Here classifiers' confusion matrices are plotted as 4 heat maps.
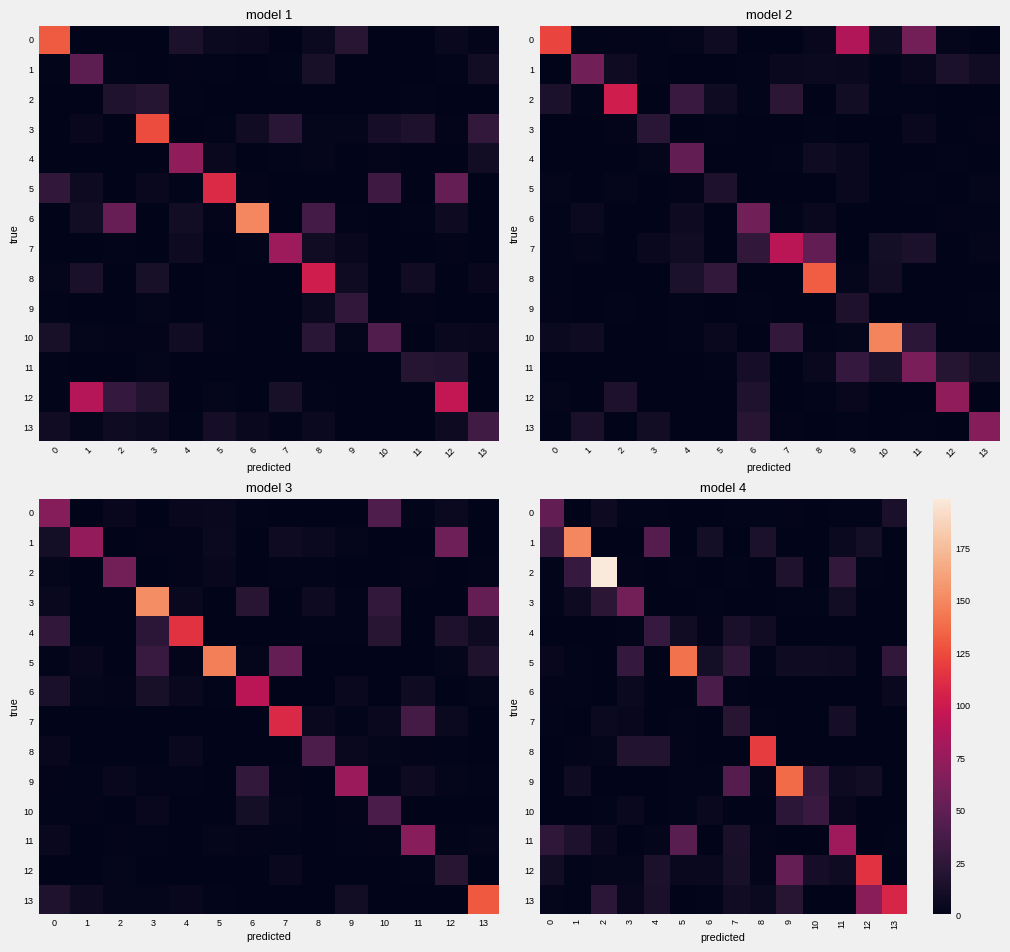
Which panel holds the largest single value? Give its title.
model 4
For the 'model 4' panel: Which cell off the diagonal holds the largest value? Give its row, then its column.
13, 12
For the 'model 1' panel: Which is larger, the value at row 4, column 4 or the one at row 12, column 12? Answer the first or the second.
the second
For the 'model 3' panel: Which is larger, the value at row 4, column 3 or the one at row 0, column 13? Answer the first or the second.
the first
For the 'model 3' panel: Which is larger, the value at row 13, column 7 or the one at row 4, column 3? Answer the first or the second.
the second
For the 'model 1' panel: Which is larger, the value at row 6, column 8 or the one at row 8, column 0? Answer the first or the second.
the first
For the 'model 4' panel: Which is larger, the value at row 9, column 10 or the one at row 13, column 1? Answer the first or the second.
the first
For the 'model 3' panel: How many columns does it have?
14
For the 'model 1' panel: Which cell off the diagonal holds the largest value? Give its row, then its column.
12, 1
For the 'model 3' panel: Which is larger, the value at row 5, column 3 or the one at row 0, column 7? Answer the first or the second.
the first
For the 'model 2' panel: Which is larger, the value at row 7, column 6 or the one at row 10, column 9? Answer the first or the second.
the first
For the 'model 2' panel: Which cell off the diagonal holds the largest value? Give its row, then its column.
0, 9
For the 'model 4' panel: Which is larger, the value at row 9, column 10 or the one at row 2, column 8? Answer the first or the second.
the first
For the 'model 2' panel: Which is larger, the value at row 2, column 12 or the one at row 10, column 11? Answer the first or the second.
the second
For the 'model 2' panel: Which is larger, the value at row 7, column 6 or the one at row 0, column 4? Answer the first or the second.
the first
